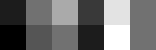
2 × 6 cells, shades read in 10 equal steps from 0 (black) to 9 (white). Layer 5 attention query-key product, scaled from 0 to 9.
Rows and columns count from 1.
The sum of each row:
25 21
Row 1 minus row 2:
1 1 2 1 -1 0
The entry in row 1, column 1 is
1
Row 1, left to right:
1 4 6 2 8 4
